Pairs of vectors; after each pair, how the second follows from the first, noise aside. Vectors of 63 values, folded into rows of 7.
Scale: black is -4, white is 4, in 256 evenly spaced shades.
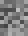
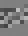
partly zeroed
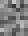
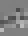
partly zeroed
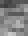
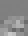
partly zeroed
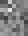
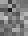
negated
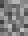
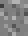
partly zeroed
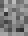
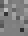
partly zeroed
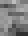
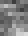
negated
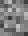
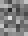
negated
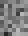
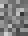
negated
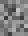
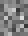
negated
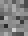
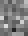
negated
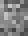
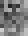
negated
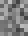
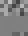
partly zeroed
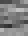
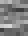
negated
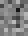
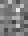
negated
